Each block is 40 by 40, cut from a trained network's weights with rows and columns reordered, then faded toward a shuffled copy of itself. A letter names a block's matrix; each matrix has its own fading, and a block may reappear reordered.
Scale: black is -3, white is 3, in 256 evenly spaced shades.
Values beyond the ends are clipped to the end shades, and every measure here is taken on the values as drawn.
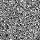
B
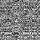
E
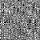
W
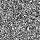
B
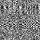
E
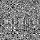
W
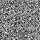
B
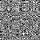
E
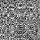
E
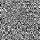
E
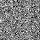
B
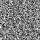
B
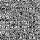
E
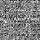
E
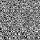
E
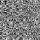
W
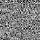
W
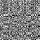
E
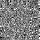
W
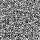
B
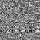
E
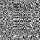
E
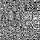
E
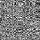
E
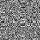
E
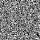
B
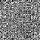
W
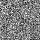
B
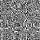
W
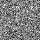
B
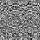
E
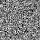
B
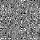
W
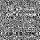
E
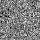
B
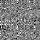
W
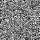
B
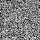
B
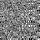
W
